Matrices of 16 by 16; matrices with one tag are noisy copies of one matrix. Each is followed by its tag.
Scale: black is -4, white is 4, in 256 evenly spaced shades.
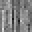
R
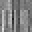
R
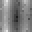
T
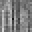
R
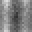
T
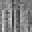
R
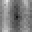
T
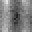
T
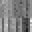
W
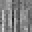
R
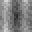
T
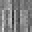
R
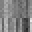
W
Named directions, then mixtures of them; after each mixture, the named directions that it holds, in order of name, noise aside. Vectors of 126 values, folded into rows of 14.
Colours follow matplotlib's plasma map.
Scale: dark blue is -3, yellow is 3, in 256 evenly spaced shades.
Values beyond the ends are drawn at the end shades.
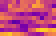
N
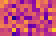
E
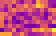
E, N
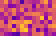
E, N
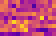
E, N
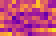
E, N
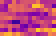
N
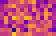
E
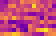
E, N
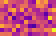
E, N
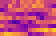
N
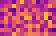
E, N
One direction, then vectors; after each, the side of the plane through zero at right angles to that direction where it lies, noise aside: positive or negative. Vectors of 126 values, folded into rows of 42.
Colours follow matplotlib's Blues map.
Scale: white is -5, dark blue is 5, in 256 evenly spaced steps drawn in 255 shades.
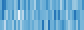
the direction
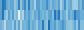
positive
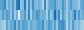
positive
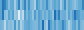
positive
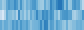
negative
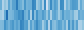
negative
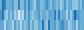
positive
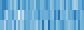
positive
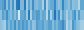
positive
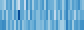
negative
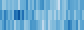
negative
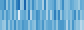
positive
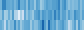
positive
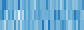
positive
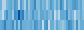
negative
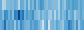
negative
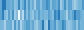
positive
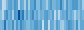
negative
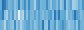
positive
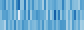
positive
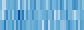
negative
